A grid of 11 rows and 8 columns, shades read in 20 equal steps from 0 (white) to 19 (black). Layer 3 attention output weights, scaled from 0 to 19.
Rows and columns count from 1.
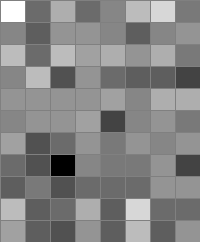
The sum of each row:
55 75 58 84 60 73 74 94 84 71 77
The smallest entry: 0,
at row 1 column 1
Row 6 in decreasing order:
14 10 9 9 8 8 8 7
